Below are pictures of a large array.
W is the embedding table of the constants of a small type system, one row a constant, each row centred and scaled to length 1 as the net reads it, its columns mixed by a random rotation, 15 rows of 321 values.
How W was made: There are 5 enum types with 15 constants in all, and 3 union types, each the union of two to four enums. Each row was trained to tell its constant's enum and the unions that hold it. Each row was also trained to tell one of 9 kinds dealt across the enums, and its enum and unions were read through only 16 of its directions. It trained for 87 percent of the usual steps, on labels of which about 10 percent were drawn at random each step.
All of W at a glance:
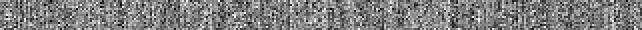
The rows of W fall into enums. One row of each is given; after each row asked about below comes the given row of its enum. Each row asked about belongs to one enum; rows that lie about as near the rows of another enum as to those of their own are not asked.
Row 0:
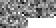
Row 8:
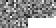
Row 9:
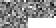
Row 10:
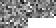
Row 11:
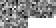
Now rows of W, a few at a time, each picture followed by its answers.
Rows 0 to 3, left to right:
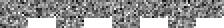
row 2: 11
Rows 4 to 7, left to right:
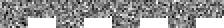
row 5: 10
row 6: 9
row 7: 9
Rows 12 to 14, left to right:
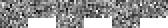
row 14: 8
